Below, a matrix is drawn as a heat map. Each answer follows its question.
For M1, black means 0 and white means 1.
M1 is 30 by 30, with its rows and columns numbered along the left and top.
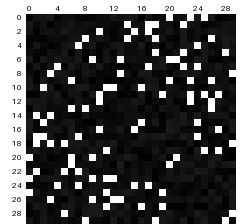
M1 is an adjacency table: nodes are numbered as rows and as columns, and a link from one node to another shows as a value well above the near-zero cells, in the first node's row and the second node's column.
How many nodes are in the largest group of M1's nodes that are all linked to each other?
3
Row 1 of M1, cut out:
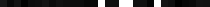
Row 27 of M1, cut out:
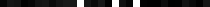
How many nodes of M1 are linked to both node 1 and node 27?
0
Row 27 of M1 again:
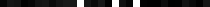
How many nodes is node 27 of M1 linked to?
3
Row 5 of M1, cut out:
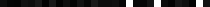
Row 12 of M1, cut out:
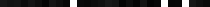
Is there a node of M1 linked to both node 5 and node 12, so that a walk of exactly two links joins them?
no
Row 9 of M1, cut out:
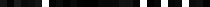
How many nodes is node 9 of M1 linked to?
4
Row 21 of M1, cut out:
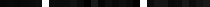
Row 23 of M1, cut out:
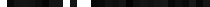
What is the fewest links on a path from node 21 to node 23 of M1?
3
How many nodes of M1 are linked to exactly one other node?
0
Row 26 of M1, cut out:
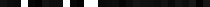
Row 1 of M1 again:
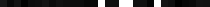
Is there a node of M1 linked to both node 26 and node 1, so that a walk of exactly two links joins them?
no
